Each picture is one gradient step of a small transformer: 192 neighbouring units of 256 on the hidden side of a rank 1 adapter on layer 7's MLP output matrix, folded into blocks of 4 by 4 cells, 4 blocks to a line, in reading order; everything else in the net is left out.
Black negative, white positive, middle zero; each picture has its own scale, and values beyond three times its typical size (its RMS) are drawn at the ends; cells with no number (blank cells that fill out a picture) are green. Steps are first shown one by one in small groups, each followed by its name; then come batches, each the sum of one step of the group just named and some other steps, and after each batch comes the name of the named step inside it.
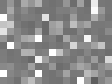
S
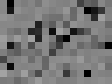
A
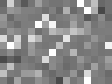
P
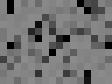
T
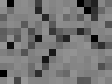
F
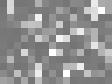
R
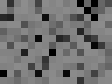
F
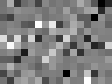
P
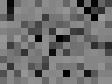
A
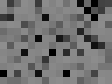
F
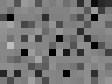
S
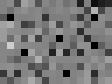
S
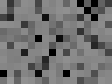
F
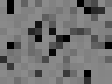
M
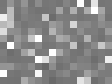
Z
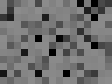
M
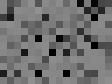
M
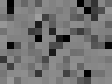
M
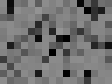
M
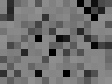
M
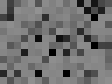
M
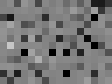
Z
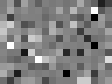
Z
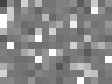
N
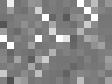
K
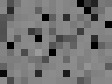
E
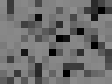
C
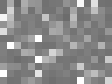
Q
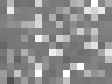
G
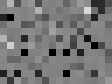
K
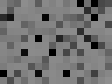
E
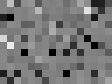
K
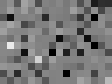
Q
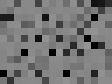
G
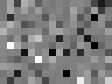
Q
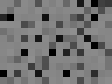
G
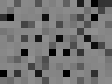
G
